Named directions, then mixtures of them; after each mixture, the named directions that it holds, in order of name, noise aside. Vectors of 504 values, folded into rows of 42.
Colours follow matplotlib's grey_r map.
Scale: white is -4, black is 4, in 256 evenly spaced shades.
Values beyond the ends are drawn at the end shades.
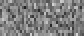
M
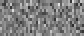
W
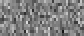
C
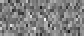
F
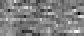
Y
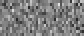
W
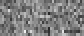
C, Y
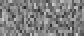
M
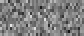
F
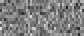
F, W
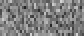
M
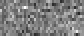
M, Y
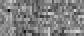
C, Y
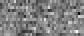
F, Y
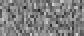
M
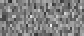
F, M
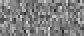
C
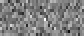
F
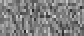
C, M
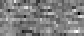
Y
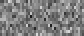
F, M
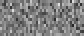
W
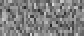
M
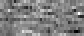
Y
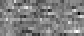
Y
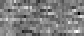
Y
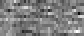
Y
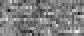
M, Y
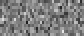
C, M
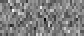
F, W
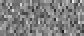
C, W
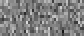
C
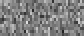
C
